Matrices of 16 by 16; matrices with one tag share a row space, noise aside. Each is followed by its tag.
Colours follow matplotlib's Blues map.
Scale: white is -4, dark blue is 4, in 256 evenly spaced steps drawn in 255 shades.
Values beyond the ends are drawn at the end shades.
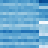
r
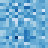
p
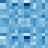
p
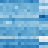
r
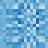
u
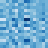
p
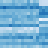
r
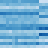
r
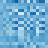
u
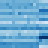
r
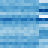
r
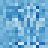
u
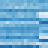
r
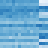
r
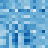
p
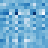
p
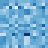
p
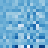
u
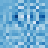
u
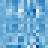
u
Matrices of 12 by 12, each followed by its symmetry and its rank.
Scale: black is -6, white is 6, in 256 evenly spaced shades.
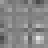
symmetric, rank two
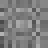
neither, rank two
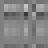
neither, rank one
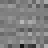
neither, rank two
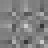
symmetric, rank two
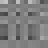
neither, rank one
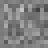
neither, rank two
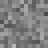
antisymmetric, full rank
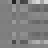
neither, rank one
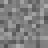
antisymmetric, full rank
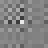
symmetric, rank two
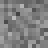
antisymmetric, full rank
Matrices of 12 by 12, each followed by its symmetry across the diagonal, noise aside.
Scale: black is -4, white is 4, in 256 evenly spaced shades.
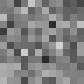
antisymmetric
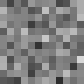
antisymmetric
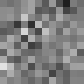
antisymmetric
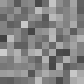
symmetric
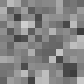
symmetric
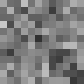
symmetric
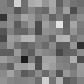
antisymmetric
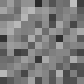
symmetric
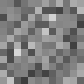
symmetric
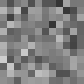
antisymmetric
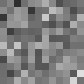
symmetric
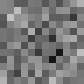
symmetric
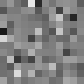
antisymmetric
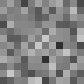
symmetric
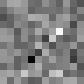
antisymmetric
